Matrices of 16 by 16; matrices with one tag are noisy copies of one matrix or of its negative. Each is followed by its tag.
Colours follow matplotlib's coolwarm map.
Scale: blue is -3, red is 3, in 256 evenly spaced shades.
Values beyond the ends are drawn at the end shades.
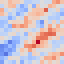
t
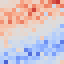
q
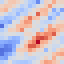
t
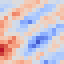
t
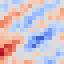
t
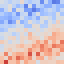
q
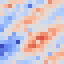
t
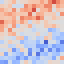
q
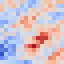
t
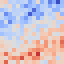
q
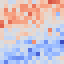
q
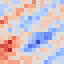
t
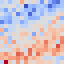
q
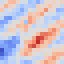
t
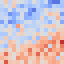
q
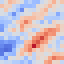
t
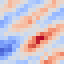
t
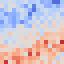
q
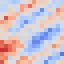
t
